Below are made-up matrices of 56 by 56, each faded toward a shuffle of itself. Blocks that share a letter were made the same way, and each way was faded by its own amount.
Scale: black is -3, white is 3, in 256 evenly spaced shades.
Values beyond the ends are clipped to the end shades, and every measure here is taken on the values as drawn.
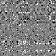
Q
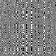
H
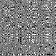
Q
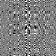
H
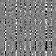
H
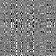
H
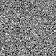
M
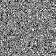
M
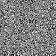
M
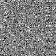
M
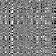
H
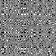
Q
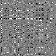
Q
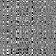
H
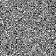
M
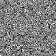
M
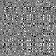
Q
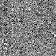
M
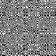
Q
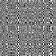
H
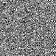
M
